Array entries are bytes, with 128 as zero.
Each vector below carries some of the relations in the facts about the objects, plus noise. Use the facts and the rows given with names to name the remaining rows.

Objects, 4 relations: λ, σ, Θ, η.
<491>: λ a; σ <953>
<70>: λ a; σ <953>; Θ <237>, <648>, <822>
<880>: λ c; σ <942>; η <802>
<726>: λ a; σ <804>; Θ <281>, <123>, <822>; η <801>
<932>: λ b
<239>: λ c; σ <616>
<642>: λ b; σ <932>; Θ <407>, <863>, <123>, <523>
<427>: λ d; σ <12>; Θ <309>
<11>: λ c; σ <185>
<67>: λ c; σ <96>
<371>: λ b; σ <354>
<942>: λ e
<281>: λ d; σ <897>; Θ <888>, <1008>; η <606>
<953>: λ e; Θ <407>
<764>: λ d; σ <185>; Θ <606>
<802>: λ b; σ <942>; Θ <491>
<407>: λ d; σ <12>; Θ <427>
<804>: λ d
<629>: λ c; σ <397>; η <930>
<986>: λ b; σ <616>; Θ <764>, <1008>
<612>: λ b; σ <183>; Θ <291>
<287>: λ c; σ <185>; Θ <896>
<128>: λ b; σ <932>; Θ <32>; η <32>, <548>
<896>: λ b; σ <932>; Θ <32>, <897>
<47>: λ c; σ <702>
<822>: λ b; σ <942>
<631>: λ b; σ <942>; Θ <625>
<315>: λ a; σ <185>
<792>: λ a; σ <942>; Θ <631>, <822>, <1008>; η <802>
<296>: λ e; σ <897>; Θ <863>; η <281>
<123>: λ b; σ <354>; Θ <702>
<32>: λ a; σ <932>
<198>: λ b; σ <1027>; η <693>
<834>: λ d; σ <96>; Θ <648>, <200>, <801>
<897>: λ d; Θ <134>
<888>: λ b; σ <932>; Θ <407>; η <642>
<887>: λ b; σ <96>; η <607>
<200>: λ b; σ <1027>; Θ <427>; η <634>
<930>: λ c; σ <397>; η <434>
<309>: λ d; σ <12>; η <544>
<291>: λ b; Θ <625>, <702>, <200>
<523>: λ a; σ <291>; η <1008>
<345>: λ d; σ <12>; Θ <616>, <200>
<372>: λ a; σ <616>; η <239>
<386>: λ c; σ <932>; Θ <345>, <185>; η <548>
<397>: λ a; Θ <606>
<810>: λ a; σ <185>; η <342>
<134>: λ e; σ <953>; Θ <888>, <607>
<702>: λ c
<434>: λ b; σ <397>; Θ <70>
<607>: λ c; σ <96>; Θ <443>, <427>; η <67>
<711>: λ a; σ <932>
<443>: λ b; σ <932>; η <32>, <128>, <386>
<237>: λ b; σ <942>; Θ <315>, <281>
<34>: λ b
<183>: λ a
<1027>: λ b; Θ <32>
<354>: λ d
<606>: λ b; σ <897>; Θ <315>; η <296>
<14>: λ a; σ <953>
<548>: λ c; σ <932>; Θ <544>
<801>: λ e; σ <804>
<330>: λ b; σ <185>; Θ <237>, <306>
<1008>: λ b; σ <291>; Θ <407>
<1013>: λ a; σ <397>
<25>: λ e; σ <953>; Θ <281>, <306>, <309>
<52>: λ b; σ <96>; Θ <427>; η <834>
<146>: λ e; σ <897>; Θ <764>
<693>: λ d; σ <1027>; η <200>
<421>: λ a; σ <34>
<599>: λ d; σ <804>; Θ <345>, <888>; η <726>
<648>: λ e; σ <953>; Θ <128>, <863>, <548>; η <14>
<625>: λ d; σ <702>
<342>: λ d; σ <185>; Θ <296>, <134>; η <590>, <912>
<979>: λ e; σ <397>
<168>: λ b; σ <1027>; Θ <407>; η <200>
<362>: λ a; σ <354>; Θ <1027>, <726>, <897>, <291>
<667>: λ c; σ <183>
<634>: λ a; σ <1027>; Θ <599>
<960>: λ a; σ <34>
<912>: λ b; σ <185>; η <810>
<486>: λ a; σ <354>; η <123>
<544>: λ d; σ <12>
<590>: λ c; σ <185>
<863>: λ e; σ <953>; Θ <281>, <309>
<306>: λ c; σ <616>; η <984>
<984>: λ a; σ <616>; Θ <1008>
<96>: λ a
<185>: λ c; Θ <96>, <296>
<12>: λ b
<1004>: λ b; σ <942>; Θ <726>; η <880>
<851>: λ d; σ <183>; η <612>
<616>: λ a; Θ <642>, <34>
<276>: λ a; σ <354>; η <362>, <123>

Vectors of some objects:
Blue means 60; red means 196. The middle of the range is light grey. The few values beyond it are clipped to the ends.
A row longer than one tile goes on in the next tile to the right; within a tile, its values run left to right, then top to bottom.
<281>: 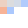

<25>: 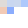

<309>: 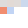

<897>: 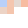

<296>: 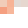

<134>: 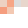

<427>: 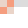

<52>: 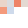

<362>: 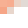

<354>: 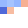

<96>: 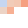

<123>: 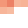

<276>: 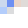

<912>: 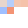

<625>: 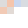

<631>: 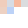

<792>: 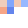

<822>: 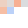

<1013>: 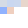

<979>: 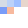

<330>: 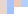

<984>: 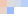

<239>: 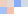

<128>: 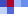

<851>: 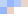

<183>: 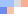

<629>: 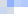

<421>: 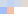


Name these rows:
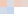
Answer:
<434>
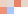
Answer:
<888>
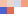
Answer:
<802>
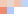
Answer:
<726>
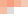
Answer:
<642>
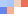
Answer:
<12>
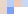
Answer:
<237>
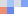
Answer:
<306>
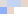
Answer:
<711>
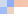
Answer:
<887>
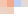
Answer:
<834>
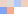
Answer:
<14>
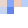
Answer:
<986>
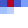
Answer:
<32>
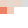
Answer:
<342>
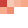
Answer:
<634>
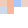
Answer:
<544>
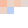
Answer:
<1008>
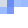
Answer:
<146>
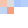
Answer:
<590>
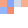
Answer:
<693>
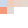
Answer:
<702>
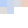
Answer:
<953>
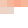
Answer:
<896>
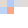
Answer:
<810>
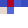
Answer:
<386>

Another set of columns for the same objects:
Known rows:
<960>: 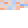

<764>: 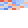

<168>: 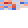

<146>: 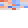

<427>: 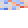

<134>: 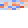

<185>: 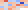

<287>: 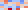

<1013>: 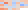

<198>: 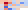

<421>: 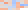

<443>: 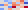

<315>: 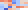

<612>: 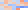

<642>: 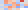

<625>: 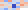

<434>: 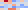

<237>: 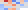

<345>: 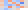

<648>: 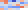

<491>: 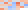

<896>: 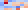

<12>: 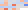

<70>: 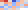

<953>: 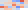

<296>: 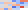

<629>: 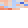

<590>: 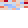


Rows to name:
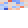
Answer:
<281>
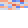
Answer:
<25>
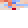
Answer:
<397>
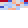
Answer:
<548>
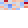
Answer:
<912>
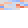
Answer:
<96>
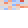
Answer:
<523>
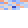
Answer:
<801>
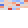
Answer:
<607>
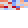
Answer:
<792>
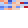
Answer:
<128>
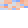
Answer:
<984>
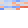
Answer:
<897>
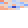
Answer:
<979>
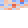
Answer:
<52>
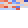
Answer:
<1004>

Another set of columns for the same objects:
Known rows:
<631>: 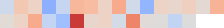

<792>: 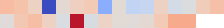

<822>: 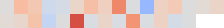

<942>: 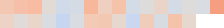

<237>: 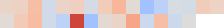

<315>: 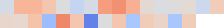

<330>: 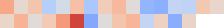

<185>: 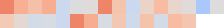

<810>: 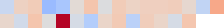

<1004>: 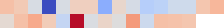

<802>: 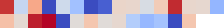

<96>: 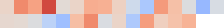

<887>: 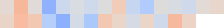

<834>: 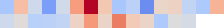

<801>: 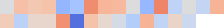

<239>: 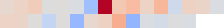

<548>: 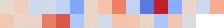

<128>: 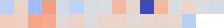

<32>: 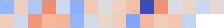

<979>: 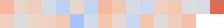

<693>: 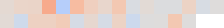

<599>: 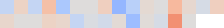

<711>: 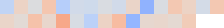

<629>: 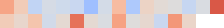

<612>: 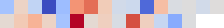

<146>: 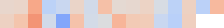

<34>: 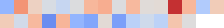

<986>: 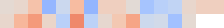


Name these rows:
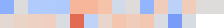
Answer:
<362>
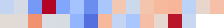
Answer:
<443>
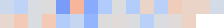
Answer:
<168>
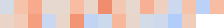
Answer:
<764>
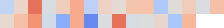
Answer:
<397>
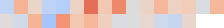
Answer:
<625>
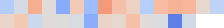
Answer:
<1008>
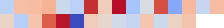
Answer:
<544>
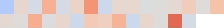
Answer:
<897>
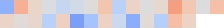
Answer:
<616>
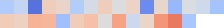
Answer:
<287>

